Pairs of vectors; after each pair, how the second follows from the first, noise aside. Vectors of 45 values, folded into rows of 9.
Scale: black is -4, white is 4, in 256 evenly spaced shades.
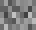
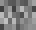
wrapped around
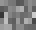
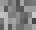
sign-scrambled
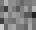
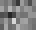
wrapped around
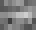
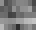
wrapped around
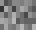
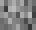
shuffled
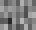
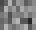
wrapped around
